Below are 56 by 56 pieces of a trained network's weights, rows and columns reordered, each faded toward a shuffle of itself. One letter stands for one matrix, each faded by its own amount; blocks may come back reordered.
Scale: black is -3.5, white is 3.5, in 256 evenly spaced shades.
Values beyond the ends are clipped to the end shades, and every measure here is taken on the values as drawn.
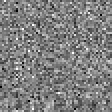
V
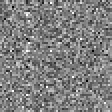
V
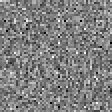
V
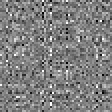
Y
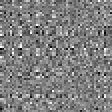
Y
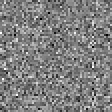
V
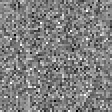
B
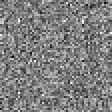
V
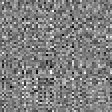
Y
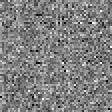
B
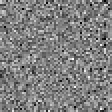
V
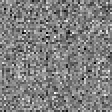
V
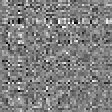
Y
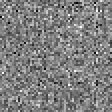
V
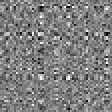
Y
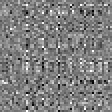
Y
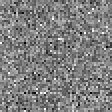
B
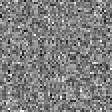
V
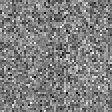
B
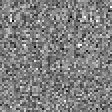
V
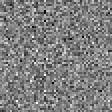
V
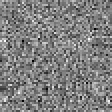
V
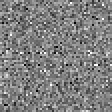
B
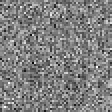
B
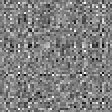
Y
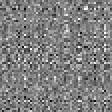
Y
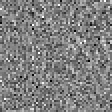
V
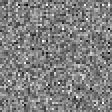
V
